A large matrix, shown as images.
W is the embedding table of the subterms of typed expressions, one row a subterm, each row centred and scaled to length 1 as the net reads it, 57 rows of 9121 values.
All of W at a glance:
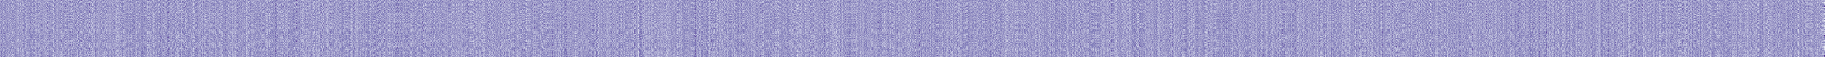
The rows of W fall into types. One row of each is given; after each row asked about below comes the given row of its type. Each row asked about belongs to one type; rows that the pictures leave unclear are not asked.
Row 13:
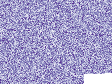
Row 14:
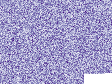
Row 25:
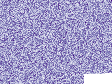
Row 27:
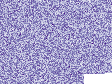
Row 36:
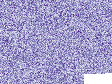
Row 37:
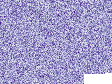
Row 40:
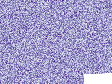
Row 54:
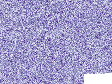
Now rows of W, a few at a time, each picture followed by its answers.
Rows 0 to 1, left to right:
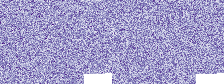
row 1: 13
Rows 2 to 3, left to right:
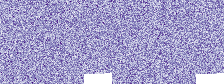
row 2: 54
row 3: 40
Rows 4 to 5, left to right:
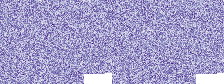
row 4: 27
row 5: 27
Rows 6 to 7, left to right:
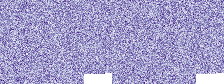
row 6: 13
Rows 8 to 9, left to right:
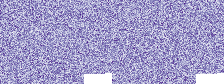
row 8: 27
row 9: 25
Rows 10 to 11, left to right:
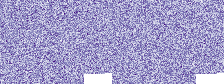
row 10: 40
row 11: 27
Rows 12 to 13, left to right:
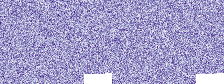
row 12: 37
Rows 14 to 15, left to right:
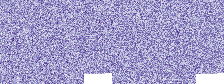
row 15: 25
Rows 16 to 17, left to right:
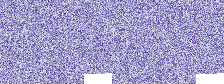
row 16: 36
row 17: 13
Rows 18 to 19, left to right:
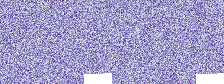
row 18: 40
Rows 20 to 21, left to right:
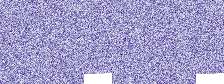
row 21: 14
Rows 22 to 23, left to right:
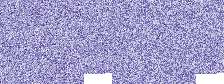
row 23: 27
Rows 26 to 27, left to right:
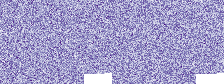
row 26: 27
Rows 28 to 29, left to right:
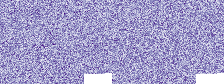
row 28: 14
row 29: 25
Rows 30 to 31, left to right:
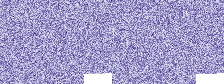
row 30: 25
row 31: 13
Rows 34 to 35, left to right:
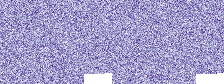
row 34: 54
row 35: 37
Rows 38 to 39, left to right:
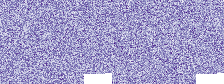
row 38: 36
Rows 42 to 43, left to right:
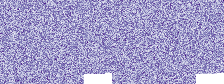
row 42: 13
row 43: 25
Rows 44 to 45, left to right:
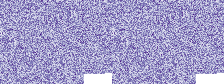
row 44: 13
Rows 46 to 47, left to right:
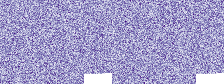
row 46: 14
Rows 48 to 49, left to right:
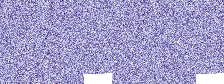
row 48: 40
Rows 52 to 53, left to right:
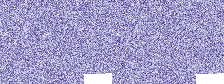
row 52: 36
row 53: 36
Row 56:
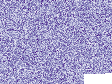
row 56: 36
